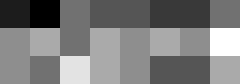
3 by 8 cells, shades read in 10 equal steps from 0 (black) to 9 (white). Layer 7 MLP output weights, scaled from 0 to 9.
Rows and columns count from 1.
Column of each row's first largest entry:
3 8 3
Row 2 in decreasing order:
9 6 6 6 5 5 5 4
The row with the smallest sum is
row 1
